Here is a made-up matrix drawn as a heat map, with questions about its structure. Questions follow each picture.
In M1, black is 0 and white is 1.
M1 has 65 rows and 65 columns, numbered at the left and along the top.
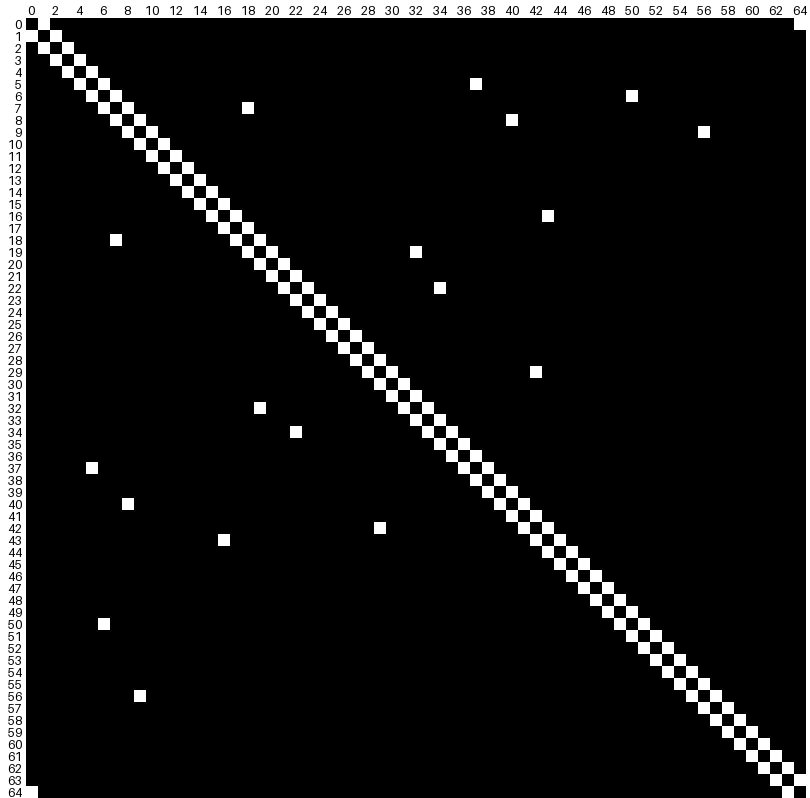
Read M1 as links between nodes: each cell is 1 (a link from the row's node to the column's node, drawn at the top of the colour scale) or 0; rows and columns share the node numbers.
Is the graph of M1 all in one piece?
yes
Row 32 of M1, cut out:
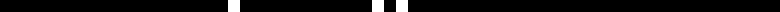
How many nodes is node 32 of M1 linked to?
3
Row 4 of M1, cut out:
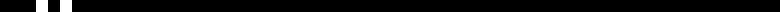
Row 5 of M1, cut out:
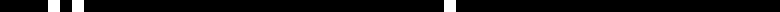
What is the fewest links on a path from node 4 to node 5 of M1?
1
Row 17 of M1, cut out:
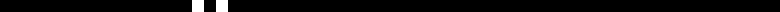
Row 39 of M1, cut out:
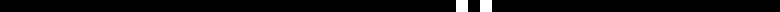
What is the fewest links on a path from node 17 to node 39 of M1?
5
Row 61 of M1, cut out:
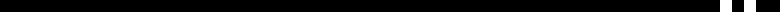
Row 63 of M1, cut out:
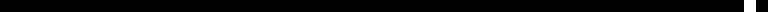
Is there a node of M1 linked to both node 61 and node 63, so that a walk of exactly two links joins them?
yes
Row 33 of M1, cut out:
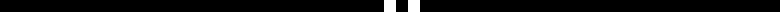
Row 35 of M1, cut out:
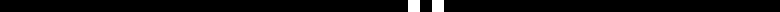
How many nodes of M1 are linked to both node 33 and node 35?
1
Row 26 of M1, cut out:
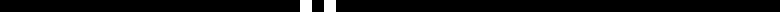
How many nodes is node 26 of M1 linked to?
2
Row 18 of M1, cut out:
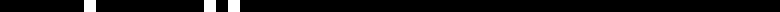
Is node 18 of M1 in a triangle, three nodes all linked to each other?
no
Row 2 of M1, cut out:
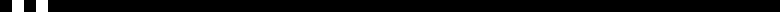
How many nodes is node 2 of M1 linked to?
2
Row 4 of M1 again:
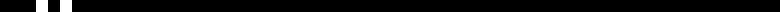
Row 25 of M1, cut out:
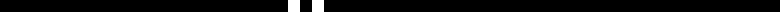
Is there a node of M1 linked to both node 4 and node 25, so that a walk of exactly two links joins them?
no
